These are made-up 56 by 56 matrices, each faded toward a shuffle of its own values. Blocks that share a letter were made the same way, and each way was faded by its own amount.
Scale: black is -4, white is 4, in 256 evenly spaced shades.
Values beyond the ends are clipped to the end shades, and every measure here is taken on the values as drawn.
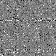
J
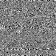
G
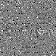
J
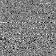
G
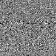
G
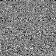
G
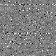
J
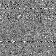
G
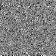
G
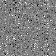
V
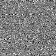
G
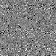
J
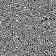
V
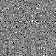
J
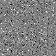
V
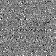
J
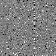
V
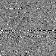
G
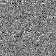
G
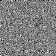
G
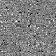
J
